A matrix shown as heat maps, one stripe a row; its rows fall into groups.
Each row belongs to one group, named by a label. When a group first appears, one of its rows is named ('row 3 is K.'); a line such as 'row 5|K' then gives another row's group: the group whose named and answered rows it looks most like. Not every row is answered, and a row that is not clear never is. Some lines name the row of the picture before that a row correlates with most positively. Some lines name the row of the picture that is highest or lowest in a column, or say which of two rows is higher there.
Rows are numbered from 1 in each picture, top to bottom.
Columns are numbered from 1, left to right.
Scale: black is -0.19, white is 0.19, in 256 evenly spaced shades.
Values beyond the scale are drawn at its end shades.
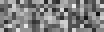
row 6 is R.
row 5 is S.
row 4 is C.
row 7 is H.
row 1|H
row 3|H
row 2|R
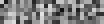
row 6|H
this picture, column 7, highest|5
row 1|R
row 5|H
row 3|S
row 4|H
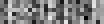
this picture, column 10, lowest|2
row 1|S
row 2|S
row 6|C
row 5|S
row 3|H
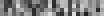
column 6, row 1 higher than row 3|No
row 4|S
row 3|C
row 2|R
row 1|R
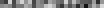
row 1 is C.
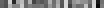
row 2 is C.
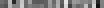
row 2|C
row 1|C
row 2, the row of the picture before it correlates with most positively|2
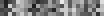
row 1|R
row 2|C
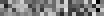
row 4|S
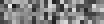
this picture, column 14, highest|2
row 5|H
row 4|H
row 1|H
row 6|R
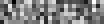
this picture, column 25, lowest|2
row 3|S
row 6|H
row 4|R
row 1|S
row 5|H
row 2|C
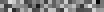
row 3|S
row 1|C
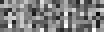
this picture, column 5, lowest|3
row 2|H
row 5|H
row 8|S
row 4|C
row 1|H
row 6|C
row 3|R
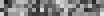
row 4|R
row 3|H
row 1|R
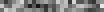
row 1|R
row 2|R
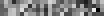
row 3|C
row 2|H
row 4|H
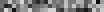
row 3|S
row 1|C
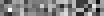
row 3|C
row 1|R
